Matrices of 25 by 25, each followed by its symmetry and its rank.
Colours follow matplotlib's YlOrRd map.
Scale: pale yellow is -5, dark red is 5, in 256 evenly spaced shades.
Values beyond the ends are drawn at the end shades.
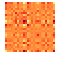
symmetric, rank two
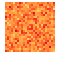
symmetric, full rank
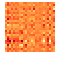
neither, rank three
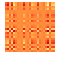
neither, rank one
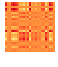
neither, rank one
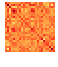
symmetric, rank five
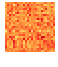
neither, rank five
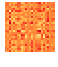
neither, rank three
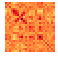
symmetric, rank five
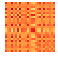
symmetric, rank two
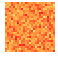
symmetric, full rank
